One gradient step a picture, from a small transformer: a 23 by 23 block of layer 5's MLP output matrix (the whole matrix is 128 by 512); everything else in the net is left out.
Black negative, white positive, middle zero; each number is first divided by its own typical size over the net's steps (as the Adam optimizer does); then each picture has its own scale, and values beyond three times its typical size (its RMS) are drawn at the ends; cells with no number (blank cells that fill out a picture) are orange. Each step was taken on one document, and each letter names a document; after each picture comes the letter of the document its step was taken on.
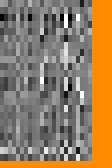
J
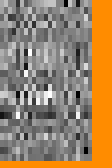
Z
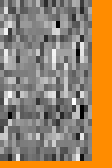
J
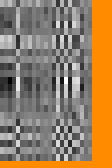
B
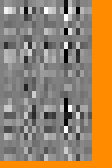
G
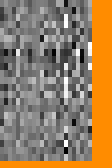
J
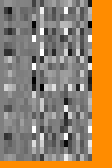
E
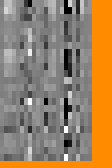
G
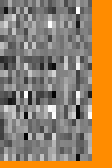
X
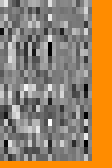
Z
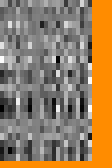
B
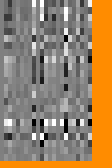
E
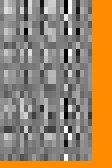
G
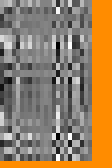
B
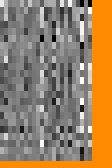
J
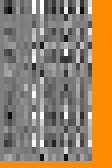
E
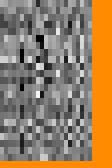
X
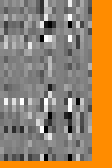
G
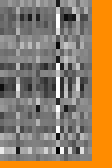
B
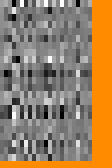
Z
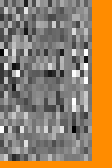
Z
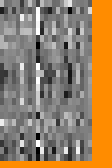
X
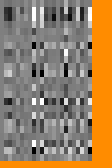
E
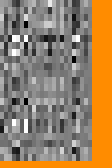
Z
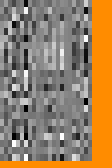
Z
